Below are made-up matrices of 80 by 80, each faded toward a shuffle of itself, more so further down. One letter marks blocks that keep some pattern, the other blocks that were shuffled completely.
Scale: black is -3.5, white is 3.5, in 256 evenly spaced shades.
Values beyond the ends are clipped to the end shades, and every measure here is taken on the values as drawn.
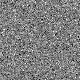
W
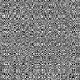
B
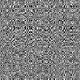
B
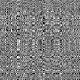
B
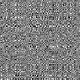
B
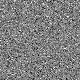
W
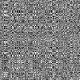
B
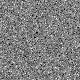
W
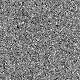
W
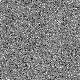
W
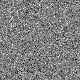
W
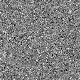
W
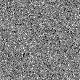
W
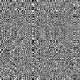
B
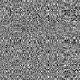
B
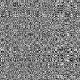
B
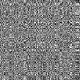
B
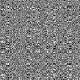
B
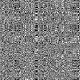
B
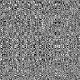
B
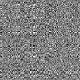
B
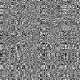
B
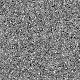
W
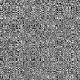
B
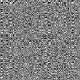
B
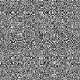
B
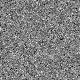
W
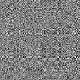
B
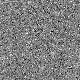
W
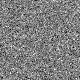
W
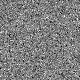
W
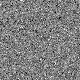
W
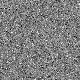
W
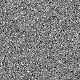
W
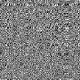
B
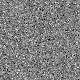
W
